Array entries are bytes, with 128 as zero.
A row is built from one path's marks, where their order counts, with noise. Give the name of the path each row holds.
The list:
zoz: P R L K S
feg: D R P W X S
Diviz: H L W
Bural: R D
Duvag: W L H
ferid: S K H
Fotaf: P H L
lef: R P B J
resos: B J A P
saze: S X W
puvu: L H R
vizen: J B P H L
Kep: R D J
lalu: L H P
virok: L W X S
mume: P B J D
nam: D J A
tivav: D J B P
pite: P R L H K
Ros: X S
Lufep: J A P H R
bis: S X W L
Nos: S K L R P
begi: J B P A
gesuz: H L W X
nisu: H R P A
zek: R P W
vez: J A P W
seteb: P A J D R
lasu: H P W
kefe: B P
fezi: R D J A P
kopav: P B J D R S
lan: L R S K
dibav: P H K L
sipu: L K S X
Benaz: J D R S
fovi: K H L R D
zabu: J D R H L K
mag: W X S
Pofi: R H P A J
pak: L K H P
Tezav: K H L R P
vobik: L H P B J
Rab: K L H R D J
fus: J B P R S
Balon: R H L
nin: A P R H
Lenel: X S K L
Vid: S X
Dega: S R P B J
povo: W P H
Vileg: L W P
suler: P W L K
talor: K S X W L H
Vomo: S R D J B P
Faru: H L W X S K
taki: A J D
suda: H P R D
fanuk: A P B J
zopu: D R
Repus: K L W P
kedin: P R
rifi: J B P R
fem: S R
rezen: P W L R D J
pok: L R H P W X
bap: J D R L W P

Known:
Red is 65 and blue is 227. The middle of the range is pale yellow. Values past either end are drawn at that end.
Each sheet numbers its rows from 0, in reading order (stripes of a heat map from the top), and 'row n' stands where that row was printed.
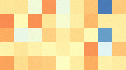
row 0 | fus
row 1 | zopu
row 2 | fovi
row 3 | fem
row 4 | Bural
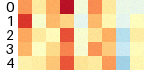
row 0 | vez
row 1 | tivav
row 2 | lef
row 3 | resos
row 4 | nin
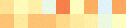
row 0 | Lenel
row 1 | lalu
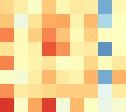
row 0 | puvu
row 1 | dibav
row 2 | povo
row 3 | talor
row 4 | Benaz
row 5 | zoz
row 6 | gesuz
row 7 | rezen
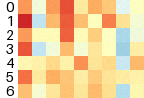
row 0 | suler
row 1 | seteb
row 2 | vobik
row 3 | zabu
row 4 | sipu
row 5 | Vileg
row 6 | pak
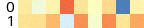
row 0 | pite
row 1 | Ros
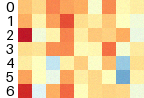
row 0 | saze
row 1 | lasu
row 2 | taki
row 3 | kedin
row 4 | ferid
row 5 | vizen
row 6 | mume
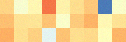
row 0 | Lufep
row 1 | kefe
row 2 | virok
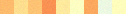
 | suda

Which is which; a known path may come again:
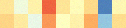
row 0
pite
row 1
Dega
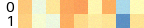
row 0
dibav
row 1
Tezav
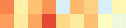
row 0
fezi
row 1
lasu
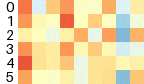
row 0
kopav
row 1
vobik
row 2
Nos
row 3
Duvag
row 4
Kep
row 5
Vomo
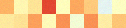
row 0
fanuk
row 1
Vid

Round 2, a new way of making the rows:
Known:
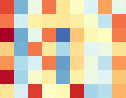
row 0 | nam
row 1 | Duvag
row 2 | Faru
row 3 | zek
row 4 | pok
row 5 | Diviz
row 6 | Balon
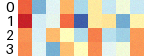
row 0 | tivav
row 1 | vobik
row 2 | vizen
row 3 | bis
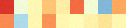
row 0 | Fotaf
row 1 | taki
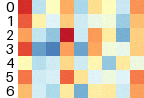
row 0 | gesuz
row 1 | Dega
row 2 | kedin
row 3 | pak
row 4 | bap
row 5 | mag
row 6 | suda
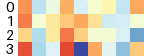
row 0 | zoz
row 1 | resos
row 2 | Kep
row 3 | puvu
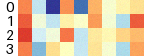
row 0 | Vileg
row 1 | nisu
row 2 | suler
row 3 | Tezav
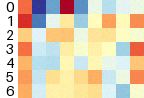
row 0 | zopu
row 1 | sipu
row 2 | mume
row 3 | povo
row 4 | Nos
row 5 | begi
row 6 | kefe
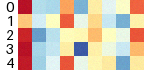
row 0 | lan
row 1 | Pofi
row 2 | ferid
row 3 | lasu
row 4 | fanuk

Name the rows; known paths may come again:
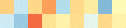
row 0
lef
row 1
Bural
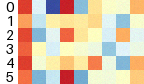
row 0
virok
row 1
kefe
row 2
nam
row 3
Vomo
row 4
Fotaf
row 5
feg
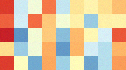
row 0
suler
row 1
zabu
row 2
talor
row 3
rifi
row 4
fem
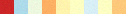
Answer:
saze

